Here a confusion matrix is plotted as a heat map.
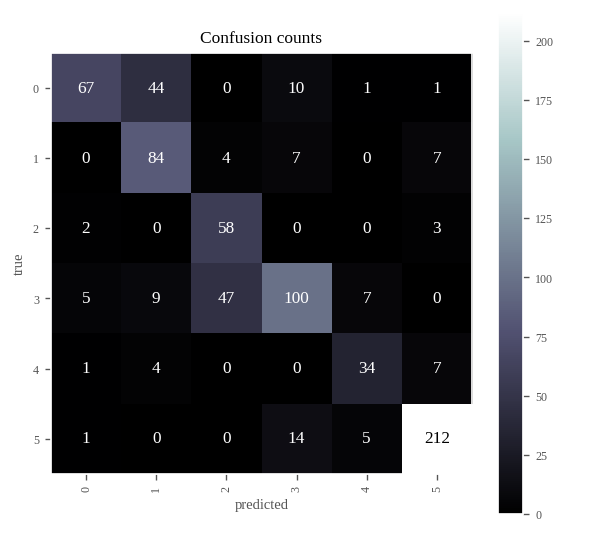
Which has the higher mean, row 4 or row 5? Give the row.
5
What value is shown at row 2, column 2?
58
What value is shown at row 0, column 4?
1
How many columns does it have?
6
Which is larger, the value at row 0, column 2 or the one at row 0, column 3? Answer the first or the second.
the second
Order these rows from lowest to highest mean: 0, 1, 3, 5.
1, 0, 3, 5
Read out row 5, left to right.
1 0 0 14 5 212
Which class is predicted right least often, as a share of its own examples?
0
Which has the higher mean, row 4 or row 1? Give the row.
1
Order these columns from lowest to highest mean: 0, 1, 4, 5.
4, 0, 1, 5
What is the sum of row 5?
232
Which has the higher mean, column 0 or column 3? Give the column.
3
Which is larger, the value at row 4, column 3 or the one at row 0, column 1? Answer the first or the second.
the second
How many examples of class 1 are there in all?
102
